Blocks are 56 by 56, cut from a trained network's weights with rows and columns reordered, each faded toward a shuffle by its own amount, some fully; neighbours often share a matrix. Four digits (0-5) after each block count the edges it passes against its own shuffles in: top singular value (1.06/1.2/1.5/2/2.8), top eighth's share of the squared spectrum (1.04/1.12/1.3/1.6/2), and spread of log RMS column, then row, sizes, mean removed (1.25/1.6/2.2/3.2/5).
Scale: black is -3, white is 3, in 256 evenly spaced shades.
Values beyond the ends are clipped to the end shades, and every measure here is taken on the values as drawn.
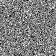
1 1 0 0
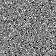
1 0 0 0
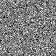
1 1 0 0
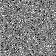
0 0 0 0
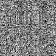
3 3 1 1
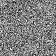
0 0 0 0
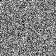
0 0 0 0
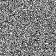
1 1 0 0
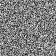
0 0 0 0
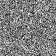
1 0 0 0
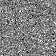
0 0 0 0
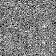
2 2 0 0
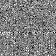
2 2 0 1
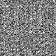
2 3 0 1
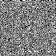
2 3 0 1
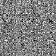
3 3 0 2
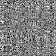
3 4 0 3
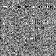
3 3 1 2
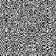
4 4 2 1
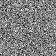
1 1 0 1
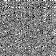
3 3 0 2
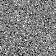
1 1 0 0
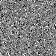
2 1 0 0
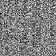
3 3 0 2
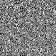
2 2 0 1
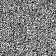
2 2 0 0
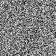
1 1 0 0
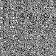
3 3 1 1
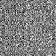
3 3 0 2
